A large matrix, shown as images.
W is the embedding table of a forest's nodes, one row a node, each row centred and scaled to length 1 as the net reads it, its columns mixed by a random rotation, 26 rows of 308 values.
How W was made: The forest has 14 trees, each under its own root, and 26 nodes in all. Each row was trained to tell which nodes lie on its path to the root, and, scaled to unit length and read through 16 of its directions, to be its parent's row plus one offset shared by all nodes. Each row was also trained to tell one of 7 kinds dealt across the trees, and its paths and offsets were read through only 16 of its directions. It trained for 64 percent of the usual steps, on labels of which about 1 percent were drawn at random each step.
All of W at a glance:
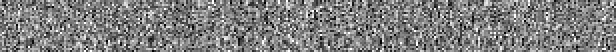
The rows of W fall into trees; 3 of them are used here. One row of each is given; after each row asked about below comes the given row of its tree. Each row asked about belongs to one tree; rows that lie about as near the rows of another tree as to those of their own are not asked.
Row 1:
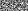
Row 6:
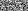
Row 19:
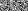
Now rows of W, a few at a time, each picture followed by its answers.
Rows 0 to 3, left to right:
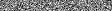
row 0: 1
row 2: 1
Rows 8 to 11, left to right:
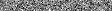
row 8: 6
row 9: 1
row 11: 19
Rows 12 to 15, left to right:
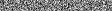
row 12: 6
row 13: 6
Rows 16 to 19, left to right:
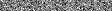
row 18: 19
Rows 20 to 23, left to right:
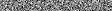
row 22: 6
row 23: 19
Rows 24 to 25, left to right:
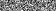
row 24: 6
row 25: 19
